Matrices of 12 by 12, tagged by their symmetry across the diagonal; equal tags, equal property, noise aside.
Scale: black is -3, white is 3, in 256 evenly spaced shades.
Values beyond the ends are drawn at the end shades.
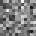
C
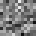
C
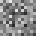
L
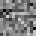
C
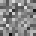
L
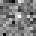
C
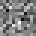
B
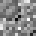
L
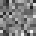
C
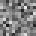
B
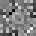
L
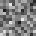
B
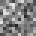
L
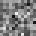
B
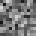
L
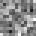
L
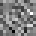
B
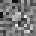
L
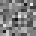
B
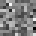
C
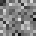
L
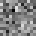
C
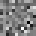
B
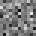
C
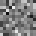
B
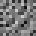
L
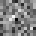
C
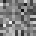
B
